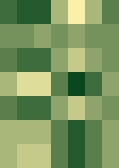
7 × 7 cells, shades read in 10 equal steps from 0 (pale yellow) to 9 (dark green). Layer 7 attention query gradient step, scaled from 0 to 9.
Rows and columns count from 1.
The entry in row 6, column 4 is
6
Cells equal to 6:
8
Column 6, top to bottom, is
3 5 4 7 4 6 6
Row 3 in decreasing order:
7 7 6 5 4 4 2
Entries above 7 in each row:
2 0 0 1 0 1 1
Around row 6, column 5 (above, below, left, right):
2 8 6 6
